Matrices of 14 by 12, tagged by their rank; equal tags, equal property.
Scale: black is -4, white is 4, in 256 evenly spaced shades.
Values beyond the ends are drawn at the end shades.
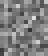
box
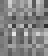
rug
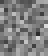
box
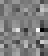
rug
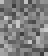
box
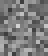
box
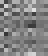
rug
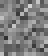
box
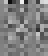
rug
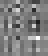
rug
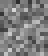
box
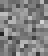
box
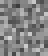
box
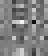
rug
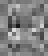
rug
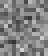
box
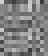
rug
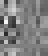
rug
